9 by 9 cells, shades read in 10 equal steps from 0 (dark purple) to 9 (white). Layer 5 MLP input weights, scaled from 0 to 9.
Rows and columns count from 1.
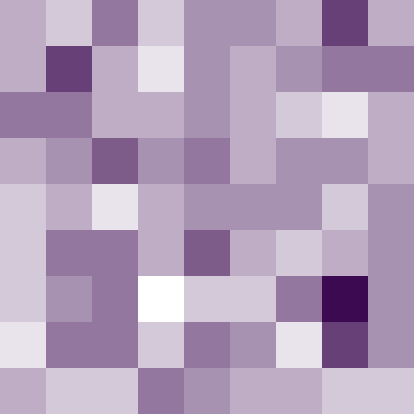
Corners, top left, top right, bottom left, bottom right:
6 6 6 7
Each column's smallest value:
4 2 3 4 3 5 4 0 4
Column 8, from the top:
2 4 8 5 7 6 0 2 7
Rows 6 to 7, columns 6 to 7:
6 7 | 7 4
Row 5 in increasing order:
5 5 5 5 6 6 7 7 8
